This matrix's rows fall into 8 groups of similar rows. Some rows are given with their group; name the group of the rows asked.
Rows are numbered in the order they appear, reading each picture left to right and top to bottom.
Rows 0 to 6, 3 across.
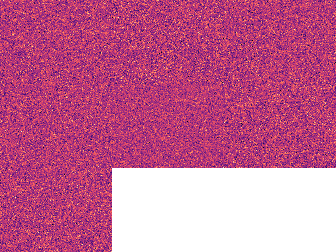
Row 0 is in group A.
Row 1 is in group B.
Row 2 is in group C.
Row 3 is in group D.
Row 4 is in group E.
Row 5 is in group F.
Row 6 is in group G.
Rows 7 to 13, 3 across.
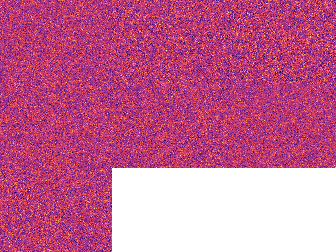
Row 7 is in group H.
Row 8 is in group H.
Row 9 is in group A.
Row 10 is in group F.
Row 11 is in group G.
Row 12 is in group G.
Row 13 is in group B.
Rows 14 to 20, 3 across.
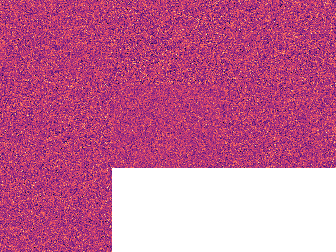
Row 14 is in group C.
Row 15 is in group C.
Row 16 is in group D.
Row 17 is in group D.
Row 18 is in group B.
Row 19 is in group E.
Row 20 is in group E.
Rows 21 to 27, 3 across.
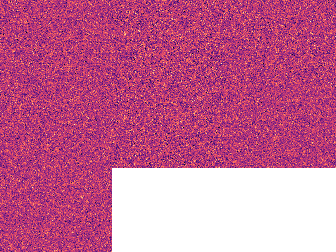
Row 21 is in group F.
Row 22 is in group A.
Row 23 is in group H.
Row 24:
H
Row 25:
A
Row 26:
E
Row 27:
H
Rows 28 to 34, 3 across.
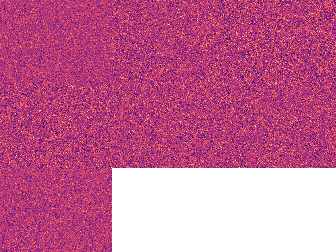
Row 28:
B
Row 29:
G
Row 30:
A
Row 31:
D
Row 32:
H
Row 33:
B
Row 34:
C
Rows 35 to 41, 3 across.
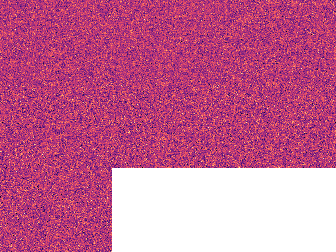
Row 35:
G
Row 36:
H
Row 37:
F
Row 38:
C
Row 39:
C
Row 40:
H
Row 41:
D
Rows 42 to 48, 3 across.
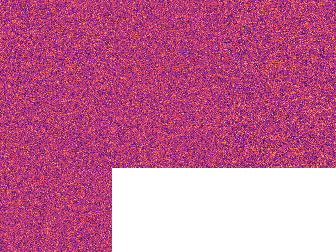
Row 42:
G
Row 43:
E
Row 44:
F
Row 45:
E
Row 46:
C
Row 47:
G
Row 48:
H
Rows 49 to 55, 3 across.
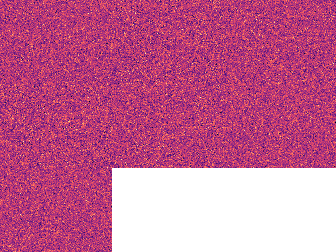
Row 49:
A
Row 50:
C
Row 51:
H
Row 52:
A
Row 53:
C
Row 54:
B
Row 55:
B
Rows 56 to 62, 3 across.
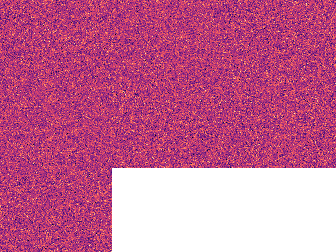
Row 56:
A
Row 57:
F
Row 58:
D
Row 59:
F
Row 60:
H
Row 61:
C
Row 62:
G
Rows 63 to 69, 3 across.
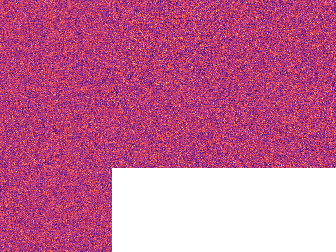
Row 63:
F
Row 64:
H
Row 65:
E
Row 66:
C
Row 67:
B
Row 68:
D
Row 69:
F
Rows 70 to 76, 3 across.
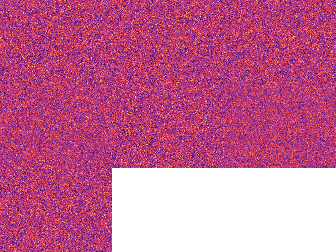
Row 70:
C
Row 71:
H
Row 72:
A
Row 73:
B
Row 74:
C
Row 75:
F
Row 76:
B
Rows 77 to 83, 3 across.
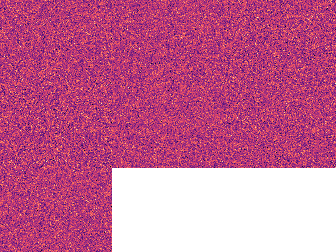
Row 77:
B
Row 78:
G
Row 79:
E
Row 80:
B
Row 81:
F
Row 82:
E
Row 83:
B
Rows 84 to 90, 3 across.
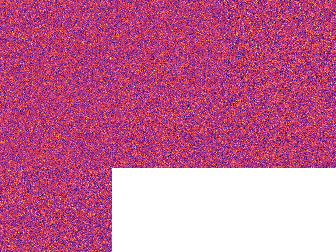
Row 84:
E
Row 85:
F
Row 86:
A
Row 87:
B
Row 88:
E
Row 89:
F
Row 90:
E
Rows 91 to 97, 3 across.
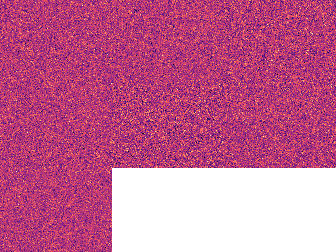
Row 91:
D
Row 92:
H
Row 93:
H
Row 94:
G
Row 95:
E
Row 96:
E
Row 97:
F
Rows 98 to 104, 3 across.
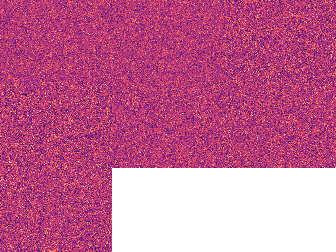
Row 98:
F
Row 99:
D
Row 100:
E
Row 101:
D
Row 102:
C
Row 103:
D
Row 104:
H
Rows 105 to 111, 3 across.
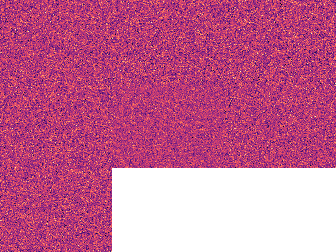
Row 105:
D
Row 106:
F
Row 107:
D
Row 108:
F
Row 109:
H
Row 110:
D
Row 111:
D
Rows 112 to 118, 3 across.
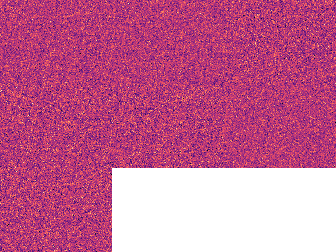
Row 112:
H
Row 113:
F
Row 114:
E
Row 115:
H
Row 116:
H
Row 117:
B
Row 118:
H
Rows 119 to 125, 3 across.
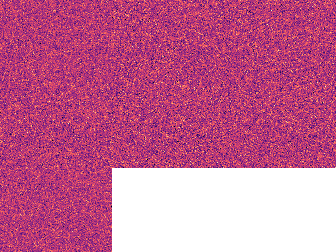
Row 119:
C
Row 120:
B
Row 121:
A
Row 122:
G
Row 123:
D
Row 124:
D
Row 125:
B
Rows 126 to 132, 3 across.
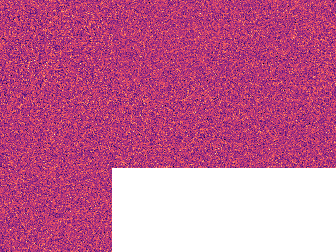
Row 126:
C
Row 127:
A
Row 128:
G
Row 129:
H
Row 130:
H
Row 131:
E
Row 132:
C
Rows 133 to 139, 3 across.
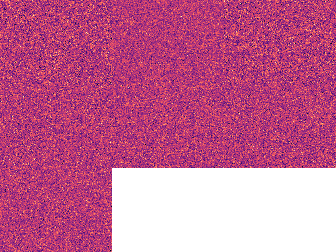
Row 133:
B
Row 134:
G
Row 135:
A
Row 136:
C
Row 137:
F
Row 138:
G
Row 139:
B
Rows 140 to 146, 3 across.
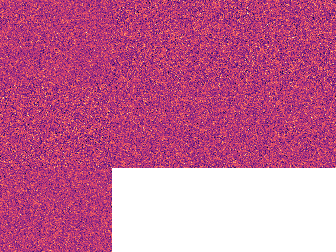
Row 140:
B
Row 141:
A
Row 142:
A
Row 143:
D
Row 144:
E
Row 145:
D
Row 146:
B
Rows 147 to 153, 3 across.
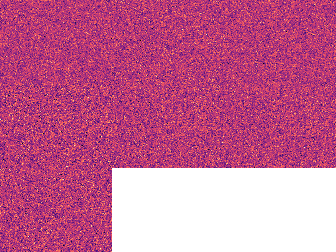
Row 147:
B
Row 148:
C
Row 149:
F
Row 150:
A
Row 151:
C
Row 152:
C
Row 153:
C
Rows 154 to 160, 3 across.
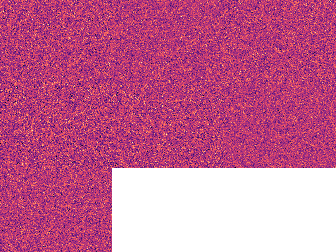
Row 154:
H
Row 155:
G
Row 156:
D
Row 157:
A
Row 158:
H
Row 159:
D
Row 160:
H
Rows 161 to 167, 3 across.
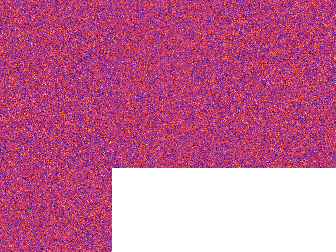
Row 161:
E
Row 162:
C
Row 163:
G
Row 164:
E
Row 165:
C
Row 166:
H
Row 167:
D
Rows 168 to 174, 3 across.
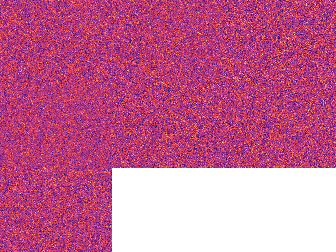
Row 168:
G
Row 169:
B
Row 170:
D
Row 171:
H
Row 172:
D
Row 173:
C
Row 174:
F
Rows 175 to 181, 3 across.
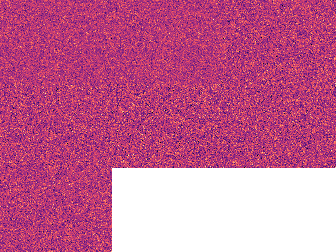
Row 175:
B
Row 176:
B
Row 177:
G
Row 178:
D
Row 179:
D
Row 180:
E
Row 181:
G
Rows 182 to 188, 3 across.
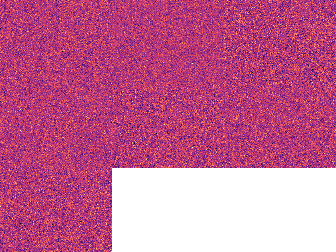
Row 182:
D
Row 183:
C
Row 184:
G
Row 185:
B
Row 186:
C
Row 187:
A
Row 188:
G
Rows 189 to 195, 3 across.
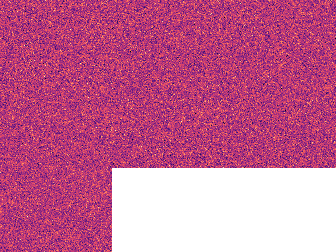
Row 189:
C
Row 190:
D
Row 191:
B
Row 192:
A
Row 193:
G
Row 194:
E
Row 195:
G
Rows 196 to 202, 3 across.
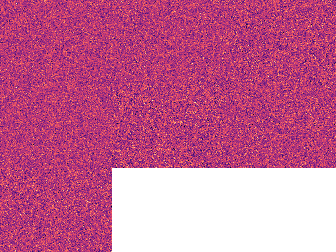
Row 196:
F
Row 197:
C
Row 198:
C
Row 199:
F
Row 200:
H
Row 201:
C
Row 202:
B
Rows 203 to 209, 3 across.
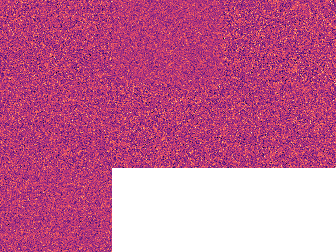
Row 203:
E
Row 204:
B
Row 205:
G
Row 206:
E
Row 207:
E
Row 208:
G
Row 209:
H
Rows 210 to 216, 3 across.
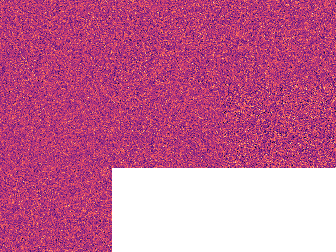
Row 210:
C
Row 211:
C
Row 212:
A
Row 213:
A
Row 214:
B
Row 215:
D
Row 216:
A
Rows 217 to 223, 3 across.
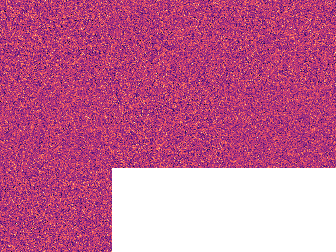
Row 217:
H
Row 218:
C
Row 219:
C
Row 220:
B
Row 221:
H
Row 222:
E
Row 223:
E
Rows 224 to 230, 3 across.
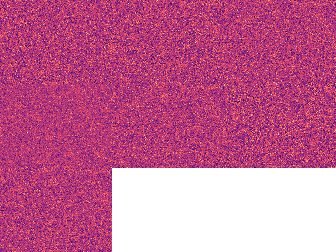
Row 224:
B
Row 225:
F
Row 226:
F
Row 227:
G
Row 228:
F
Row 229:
A
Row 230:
F
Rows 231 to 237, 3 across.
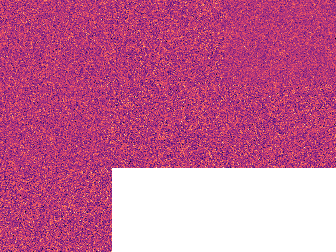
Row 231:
B
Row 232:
A
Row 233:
B
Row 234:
E
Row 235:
G
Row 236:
C
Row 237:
D
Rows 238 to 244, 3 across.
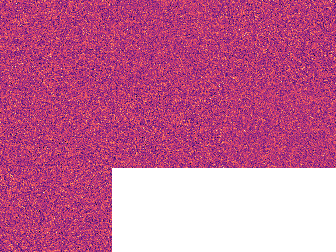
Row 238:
F
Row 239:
G
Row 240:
E
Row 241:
G
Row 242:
E
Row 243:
B
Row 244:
H
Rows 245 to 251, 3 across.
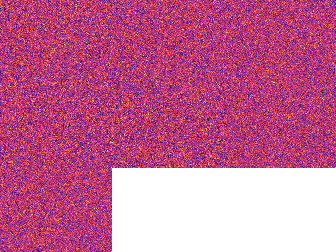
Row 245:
H
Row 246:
C
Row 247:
B
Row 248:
E
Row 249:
G
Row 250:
E
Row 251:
B
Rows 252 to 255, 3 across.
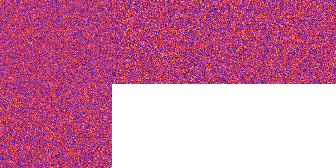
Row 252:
E
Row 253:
E
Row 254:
H
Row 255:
G
